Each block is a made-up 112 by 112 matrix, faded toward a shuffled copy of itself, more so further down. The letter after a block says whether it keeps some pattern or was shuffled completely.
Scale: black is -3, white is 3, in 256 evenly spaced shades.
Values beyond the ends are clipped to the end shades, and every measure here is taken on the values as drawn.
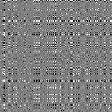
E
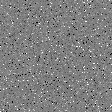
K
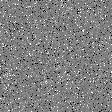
K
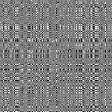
E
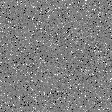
K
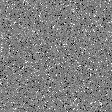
K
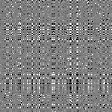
E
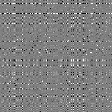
E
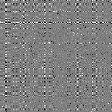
E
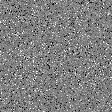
K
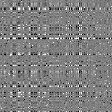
E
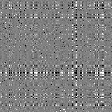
E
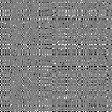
E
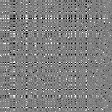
E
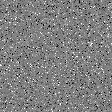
K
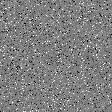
K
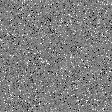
K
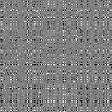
E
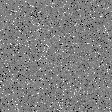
K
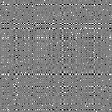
E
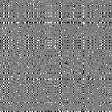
E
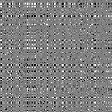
E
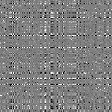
E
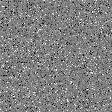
K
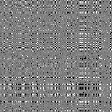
E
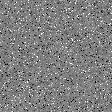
K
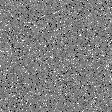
K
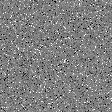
K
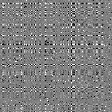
E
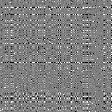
E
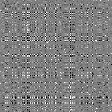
E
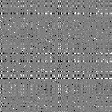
E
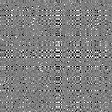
E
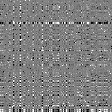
E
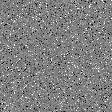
K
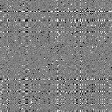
E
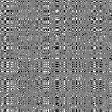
E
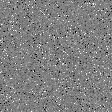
K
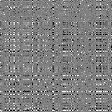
E
